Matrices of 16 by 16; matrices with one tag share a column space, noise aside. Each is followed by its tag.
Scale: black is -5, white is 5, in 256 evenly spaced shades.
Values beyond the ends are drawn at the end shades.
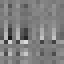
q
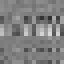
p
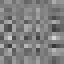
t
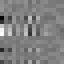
p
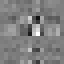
p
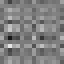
t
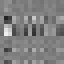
p
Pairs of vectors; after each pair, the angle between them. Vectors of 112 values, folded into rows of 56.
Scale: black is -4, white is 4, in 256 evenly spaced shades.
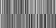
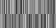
partly aligned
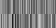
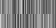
partly aligned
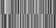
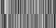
nearly parallel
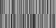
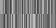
nearly opposite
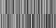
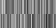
nearly parallel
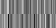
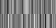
nearly opposite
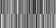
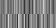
orthogonal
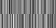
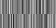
nearly opposite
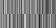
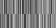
nearly opposite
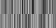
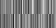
nearly opposite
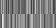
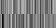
nearly opposite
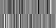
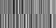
partly aligned
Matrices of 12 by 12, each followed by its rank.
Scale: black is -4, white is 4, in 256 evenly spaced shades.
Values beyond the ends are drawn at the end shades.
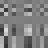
one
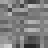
two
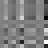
one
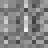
two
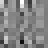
two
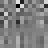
two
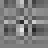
one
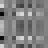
one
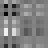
one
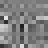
two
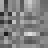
two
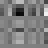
one
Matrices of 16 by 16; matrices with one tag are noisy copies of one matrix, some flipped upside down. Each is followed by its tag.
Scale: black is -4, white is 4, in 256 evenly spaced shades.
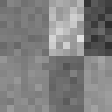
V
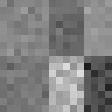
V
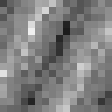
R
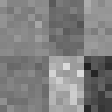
V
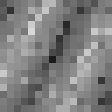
R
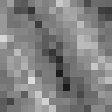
R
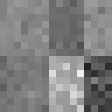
V
